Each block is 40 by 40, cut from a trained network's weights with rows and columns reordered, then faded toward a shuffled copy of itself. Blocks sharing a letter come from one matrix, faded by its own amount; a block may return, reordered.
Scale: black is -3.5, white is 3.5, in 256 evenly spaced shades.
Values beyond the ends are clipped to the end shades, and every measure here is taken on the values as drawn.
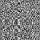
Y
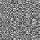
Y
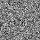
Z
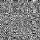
Y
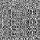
Y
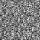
Y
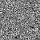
Z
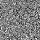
Z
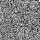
Z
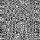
Y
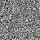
Z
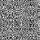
Y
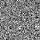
Z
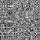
Y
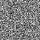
Z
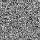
Z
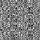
Y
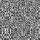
Y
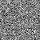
Z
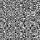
Y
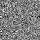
Z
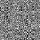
Y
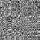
Y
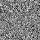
Z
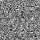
Z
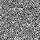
Z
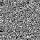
Z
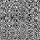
Y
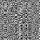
Y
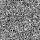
Z
